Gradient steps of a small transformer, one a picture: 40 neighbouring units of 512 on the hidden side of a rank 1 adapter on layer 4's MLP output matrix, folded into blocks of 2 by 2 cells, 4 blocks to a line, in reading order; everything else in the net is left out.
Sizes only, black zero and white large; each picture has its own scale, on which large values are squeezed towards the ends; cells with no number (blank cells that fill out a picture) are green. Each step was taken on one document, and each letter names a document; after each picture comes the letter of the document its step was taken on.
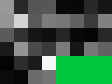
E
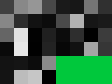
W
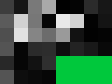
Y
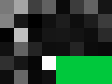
W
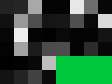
E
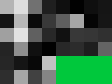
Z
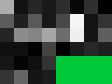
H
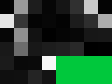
E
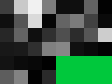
Y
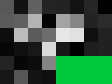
H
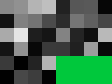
W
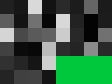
H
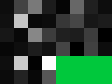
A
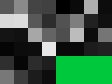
H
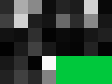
A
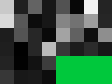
Y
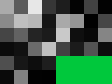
Z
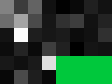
W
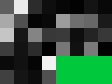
Y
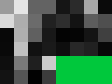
A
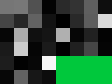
W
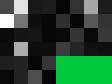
E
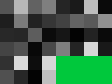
A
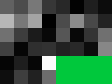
Z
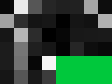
E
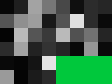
Z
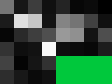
H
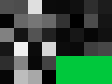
W
